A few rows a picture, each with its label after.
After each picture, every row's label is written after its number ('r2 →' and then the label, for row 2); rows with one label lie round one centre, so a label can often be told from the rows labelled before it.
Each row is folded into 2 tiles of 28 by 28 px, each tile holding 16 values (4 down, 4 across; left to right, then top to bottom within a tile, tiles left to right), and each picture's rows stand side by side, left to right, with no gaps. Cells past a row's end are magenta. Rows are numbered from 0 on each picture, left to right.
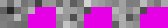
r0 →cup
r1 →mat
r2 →mat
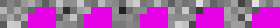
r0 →mat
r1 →cup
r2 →cup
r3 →mat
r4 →mat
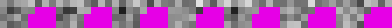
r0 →cup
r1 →cup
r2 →cup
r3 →mat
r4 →cup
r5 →mat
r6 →mat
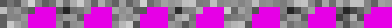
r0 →mat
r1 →cup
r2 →mat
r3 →cup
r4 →mat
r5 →cup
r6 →cup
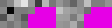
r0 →cup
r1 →mat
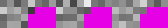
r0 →mat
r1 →mat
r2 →mat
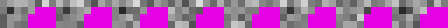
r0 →cup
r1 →cup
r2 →cup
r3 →mat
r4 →mat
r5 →cup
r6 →mat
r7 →cup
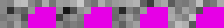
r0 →cup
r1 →cup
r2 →cup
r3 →mat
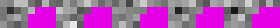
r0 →cup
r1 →mat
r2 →mat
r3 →cup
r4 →cup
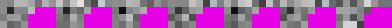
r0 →cup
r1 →cup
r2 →cup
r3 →cup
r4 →cup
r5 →cup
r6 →mat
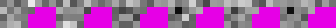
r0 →mat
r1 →mat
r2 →cup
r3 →cup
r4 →cup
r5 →cup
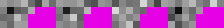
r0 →cup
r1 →cup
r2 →mat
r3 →cup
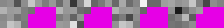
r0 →mat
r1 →mat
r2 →mat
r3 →cup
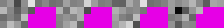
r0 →mat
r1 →mat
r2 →mat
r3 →cup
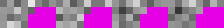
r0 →mat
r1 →mat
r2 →cup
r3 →cup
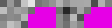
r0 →mat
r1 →cup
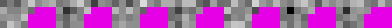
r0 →mat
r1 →cup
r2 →mat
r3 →cup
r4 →mat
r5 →cup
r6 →cup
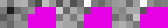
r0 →cup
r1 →mat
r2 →mat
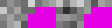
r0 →mat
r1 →cup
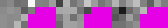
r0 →mat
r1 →mat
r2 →cup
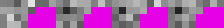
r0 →mat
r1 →cup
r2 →cup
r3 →cup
